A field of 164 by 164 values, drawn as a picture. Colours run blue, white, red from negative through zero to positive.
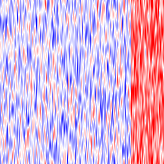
Seam: vertical, 80% of the way across, the right part higher. Average level on the scale: 50%. Grain: streaks running down.
